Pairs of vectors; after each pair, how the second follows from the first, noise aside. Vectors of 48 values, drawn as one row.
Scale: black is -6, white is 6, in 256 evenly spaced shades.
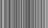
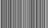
shuffled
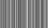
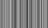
sign-scrambled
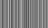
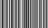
scaled up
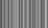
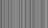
shrunk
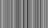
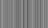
shrunk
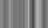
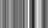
scaled up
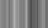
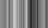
scaled up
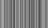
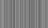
shrunk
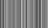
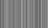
shrunk
